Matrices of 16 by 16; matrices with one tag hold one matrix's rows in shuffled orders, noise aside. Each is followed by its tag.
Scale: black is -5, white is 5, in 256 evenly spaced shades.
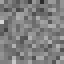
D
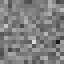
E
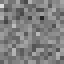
D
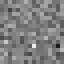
E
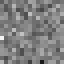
D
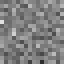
D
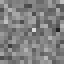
E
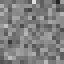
E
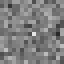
E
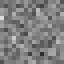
D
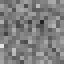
D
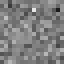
E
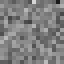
E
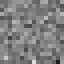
E
